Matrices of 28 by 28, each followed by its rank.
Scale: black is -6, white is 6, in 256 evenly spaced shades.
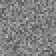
full rank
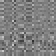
three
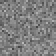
full rank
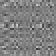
three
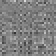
five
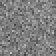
full rank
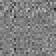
five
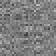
five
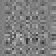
three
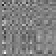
three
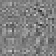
five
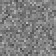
full rank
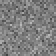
full rank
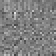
five
